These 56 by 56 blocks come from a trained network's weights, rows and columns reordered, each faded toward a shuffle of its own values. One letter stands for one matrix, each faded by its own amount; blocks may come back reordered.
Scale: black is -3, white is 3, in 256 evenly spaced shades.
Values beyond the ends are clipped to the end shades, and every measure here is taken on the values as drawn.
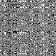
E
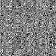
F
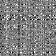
E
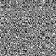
F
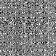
E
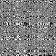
E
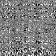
E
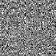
F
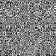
F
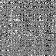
E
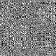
F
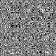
F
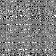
E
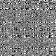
E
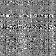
E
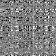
E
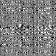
E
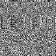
F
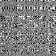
E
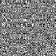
F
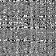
E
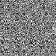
F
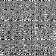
E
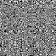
F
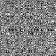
F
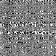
E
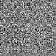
F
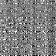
E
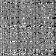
E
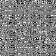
E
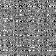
E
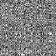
F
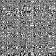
E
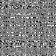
E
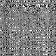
E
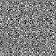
F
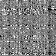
E
